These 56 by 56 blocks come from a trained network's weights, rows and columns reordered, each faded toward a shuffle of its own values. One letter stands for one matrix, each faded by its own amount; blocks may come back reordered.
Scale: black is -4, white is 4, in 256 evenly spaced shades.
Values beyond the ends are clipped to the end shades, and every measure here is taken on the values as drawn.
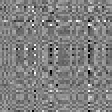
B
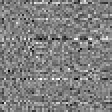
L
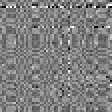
B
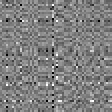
B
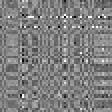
B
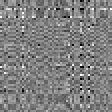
B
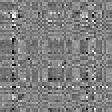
B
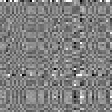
B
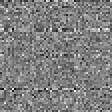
L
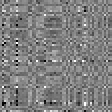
B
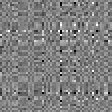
B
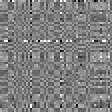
B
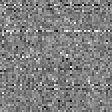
L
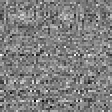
L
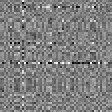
B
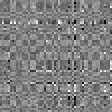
B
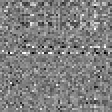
L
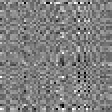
B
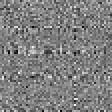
L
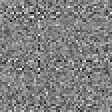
L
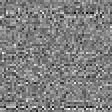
L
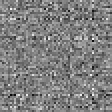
L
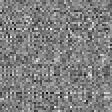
L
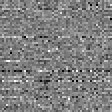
L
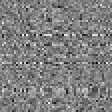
L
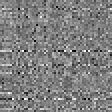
L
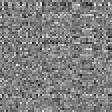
L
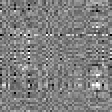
B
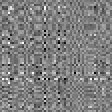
B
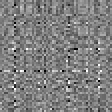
B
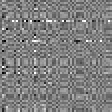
B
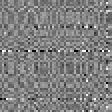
B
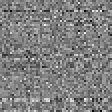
L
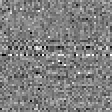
L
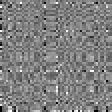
B
